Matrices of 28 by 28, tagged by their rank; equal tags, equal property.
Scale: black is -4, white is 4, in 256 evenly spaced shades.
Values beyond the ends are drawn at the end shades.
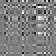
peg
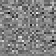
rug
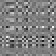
peg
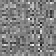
rug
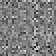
rug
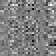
rug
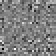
rug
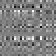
peg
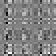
peg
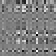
peg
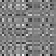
peg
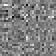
rug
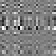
peg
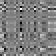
peg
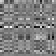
peg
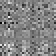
rug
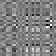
peg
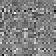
rug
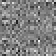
rug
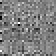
rug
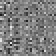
rug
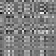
peg
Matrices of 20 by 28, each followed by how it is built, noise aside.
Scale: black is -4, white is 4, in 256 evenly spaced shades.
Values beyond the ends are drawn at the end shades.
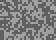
noise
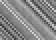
Toeplitz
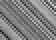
Toeplitz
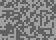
noise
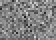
noise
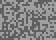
noise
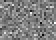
noise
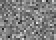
noise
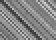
Toeplitz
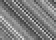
Toeplitz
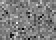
noise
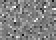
noise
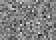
noise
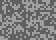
noise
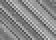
Toeplitz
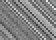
Toeplitz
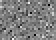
noise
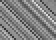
Toeplitz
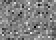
noise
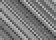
Toeplitz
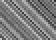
Toeplitz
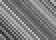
Toeplitz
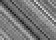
Toeplitz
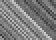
Toeplitz
